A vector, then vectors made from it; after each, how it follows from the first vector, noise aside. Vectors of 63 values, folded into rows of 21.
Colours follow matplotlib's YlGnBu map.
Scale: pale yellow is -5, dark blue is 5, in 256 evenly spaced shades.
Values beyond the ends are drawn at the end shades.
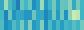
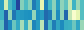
scaled up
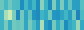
reversed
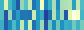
scaled up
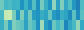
reversed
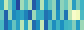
scaled up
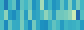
sign-scrambled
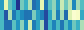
scaled up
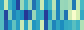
scaled up
